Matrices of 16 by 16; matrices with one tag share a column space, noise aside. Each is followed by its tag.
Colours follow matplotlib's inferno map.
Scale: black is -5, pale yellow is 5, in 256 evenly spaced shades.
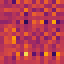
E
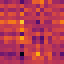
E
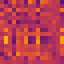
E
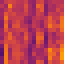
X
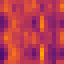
X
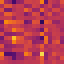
E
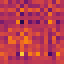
E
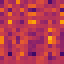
E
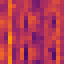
X
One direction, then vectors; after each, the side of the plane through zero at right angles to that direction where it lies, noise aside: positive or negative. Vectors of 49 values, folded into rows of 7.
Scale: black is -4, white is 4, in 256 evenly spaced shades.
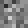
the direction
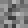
negative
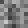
negative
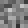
positive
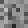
negative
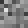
positive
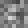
positive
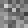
negative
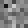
positive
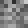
positive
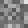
positive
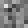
negative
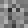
negative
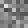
negative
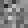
positive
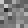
negative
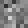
positive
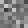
negative
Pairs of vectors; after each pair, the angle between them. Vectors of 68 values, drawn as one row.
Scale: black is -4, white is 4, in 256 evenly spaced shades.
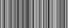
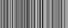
orthogonal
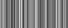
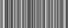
partly aligned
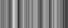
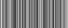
partly opposed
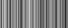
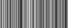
nearly parallel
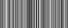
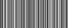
partly aligned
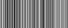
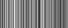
nearly opposite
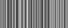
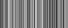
partly opposed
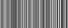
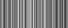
orthogonal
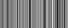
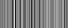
orthogonal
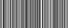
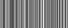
partly aligned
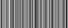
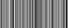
nearly parallel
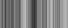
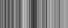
nearly parallel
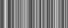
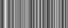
nearly parallel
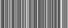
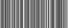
orthogonal
